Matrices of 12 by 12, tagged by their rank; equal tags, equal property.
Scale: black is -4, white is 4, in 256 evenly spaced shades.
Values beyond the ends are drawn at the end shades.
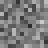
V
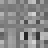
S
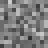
V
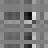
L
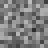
V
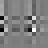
L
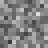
V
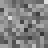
V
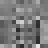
S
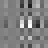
L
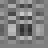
L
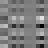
L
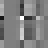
L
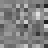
S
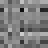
S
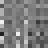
S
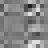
S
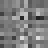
S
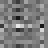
S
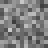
V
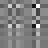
L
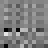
S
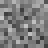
V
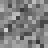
V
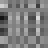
L
